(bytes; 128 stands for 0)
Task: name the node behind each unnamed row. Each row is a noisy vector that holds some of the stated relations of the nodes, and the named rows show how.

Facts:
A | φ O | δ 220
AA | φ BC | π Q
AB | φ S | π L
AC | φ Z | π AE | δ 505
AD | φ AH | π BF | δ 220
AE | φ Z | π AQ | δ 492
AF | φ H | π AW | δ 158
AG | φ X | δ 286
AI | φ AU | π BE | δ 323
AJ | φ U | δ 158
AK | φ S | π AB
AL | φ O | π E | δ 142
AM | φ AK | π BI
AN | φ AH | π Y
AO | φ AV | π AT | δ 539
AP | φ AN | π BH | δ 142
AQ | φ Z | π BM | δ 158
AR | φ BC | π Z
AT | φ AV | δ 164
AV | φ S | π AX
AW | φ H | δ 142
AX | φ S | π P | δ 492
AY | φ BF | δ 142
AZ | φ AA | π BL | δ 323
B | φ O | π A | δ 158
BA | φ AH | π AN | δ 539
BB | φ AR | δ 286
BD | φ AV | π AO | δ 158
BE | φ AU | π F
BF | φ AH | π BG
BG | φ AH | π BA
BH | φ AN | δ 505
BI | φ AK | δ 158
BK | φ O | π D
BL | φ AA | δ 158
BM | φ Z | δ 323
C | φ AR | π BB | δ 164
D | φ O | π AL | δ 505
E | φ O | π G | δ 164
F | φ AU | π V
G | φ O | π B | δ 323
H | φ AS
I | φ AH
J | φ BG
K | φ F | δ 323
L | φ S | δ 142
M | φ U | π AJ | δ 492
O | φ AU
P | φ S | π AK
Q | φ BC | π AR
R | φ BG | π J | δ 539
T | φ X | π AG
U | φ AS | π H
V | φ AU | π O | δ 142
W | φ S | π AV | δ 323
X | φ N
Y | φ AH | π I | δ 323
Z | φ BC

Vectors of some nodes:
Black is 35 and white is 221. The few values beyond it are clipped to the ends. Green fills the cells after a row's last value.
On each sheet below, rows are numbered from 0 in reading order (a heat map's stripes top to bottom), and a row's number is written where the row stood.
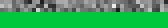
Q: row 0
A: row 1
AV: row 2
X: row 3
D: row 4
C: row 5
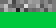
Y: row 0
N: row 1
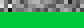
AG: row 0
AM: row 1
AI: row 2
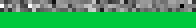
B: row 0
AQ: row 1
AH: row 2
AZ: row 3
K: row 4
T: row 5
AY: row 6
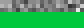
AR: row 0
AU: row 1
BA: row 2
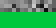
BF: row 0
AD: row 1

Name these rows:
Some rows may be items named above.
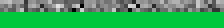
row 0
L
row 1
J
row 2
AE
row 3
T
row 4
M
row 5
J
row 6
AM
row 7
BH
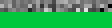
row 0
BE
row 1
AL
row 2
AT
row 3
AX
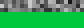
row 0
BK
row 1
BH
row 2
G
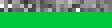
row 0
BB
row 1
E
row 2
AO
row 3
T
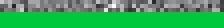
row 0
AW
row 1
S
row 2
F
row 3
BA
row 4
AC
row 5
AI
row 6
I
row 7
V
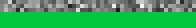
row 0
W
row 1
BC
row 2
R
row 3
O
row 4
D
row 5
AC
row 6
AI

